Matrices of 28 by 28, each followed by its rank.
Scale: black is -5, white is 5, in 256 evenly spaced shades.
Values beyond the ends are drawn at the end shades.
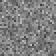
full rank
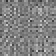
five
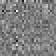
five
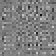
five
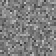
full rank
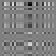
one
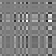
one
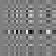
one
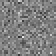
five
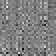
five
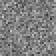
full rank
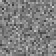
full rank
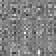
five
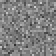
full rank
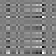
one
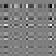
one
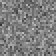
full rank
